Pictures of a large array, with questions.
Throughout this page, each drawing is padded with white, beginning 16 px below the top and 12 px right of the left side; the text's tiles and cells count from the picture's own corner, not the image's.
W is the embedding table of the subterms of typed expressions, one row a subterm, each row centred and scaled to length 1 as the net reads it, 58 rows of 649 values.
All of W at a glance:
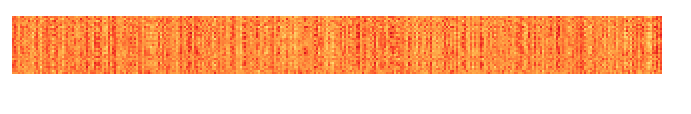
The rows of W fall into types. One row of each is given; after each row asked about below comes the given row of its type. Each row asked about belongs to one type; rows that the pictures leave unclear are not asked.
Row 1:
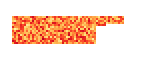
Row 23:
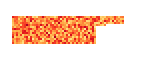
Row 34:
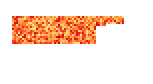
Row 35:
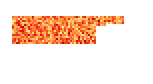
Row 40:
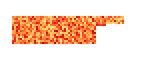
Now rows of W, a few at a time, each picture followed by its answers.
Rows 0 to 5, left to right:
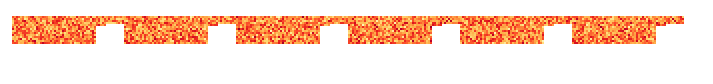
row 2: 34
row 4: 1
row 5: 1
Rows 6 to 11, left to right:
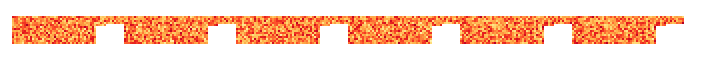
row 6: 23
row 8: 23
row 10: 34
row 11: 34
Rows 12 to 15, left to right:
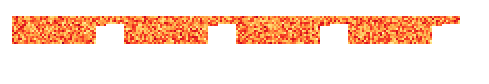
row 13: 1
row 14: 34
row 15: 1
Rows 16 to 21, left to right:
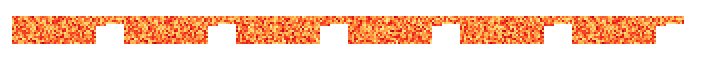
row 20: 40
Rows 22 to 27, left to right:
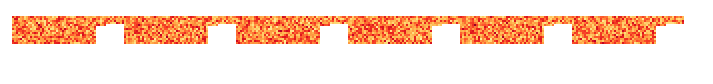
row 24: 1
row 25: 35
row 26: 23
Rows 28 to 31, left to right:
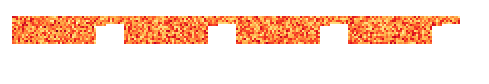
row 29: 40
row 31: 34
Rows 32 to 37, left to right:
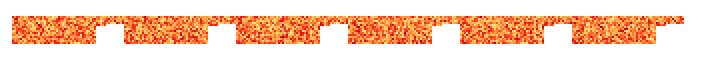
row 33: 1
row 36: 34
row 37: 1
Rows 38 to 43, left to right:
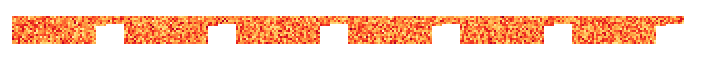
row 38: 35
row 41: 34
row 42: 40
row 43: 1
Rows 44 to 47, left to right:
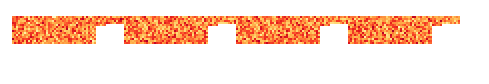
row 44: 34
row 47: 40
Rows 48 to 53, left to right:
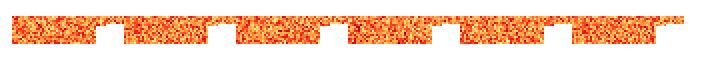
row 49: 23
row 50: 1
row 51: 35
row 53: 23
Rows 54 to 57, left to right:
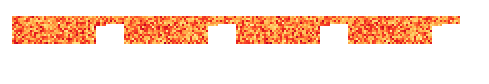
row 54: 34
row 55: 35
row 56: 40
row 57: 35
